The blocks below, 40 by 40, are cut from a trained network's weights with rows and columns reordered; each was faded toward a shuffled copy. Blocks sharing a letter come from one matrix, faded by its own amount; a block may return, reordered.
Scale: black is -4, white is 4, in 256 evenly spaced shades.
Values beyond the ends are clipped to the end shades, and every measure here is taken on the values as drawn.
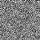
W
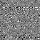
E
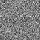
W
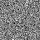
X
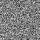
W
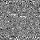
E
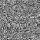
W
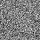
X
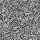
X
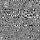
E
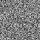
W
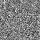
X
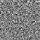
W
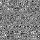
E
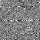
E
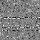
E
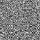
W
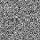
W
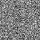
W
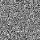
W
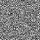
W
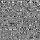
E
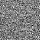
W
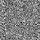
W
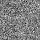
X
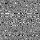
E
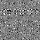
E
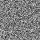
X
